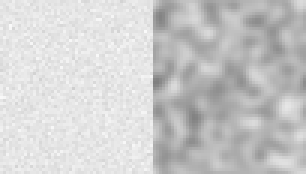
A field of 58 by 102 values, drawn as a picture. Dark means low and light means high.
The table splits into one row of 2 panels. Panel 1,1: very high, fine-grained, faint in contrast. Panel 1,2: high, blotchy.
